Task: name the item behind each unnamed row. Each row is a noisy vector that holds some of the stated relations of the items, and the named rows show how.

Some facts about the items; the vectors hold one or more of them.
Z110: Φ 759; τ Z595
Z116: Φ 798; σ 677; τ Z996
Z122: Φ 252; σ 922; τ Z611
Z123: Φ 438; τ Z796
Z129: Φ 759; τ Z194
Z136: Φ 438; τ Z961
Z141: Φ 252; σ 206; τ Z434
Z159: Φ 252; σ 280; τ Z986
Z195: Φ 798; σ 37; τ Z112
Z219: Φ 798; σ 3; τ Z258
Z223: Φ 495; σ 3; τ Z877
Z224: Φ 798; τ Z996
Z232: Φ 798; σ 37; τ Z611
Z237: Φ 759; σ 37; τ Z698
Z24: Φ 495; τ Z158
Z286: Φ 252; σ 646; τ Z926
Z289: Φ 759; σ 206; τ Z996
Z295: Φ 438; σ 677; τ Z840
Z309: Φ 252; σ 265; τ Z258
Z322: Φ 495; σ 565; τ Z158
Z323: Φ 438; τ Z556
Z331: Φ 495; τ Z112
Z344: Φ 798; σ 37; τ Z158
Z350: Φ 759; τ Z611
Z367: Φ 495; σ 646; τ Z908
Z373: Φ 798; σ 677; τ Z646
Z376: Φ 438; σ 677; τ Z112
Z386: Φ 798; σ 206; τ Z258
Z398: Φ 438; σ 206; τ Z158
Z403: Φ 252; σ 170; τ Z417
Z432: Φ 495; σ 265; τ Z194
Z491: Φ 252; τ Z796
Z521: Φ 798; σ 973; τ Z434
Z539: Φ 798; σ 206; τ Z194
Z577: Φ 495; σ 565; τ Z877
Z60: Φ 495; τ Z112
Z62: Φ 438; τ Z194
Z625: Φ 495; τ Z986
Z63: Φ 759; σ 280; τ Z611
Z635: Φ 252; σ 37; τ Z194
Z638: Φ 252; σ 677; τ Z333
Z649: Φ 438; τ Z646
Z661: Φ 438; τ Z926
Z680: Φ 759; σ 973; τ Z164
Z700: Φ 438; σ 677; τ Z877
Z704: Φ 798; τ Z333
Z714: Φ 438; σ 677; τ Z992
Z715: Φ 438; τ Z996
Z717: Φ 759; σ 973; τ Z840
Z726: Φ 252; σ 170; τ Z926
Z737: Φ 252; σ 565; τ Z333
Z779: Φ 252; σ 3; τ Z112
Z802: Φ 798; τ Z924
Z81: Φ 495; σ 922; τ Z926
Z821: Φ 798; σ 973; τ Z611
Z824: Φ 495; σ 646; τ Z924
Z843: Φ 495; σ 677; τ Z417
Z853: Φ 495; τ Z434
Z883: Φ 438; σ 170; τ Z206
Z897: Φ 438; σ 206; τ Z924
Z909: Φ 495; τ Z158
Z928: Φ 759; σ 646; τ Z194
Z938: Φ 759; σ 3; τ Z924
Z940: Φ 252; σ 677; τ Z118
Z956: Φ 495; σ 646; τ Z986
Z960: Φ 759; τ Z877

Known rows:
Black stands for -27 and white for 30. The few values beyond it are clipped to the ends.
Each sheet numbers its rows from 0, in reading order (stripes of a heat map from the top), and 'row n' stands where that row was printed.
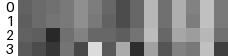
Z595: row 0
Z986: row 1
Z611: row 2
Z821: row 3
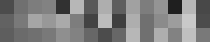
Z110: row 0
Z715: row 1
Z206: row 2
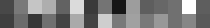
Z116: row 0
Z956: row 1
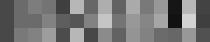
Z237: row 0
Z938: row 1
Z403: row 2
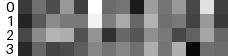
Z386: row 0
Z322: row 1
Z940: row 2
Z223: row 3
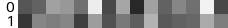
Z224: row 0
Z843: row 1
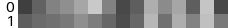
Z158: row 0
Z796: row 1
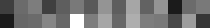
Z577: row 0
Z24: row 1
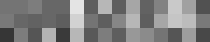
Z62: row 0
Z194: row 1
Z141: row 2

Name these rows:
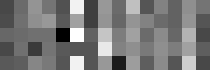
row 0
Z81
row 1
Z491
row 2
Z129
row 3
Z824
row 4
Z521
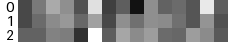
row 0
Z373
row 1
Z309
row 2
Z635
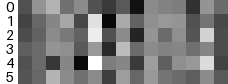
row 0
Z700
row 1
Z286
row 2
Z704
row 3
Z159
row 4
Z539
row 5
Z737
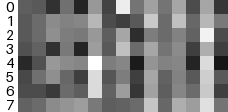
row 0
Z63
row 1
Z926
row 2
Z802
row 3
Z350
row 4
Z344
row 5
Z195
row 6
Z232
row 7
Z996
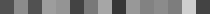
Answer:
Z897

